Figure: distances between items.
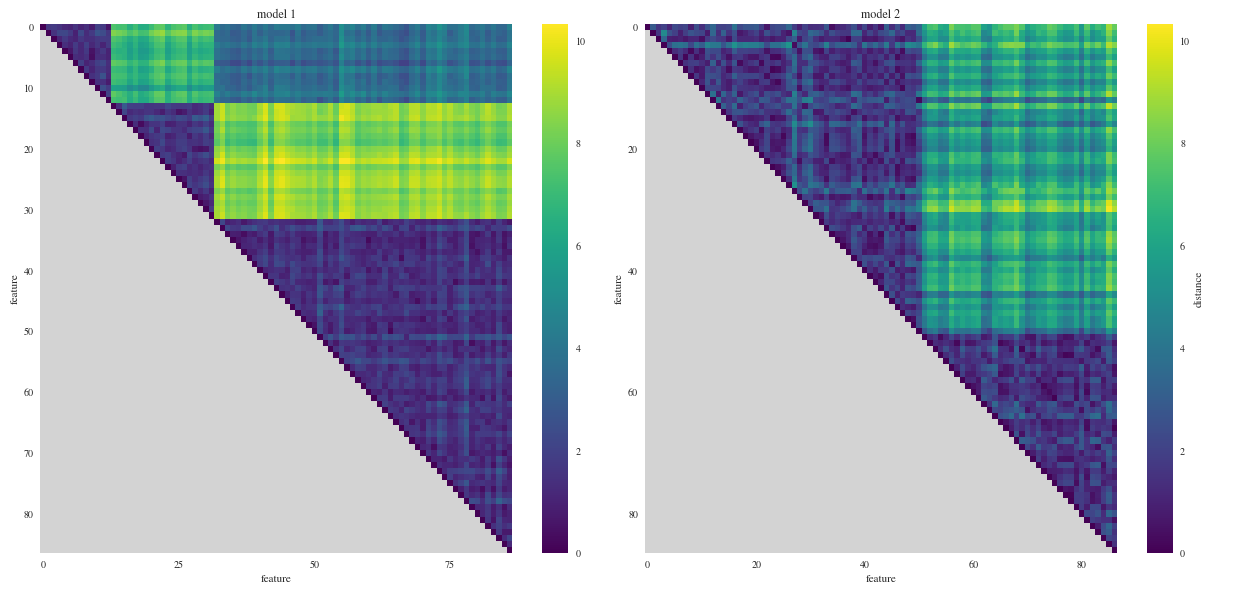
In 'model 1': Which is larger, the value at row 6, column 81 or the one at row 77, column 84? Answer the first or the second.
the first
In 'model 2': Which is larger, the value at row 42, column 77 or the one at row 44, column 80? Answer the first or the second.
the first
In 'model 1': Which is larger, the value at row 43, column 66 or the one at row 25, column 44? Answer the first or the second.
the second
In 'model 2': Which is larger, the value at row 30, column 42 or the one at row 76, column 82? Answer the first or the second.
the first
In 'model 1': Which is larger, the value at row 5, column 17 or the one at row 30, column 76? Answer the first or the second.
the second
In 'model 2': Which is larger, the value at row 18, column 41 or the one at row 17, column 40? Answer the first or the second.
the first
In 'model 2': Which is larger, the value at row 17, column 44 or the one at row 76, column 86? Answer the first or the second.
the first
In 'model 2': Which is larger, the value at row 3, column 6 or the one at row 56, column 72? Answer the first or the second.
the first
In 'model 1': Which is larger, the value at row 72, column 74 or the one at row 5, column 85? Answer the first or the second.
the second
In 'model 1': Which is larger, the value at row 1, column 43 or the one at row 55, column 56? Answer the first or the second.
the first
